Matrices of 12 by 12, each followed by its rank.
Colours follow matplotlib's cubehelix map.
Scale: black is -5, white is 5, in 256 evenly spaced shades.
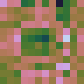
two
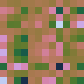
two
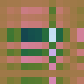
one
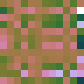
two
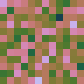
full rank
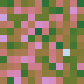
full rank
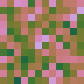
full rank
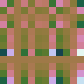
one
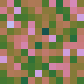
full rank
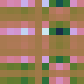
one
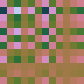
one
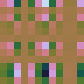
one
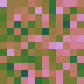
full rank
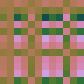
one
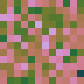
full rank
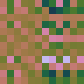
two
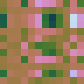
two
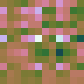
two
